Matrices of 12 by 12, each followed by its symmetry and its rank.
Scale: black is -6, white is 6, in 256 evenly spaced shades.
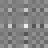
symmetric, rank one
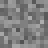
antisymmetric, full rank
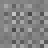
symmetric, rank two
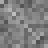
symmetric, full rank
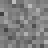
antisymmetric, full rank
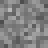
symmetric, full rank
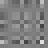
symmetric, rank one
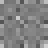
symmetric, rank two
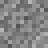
symmetric, full rank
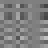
neither, rank one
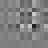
neither, rank one
